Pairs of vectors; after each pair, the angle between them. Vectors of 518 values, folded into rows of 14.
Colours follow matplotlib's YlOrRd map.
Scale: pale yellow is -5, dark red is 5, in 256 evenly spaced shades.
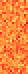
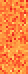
nearly opposite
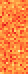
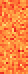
nearly opposite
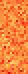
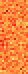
partly opposed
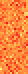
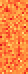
orthogonal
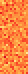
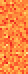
nearly parallel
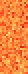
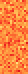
partly opposed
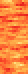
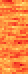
nearly opposite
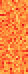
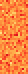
orthogonal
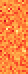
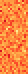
nearly parallel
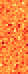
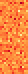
orthogonal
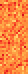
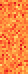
nearly parallel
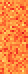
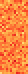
orthogonal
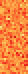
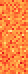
partly aligned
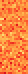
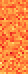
nearly opposite
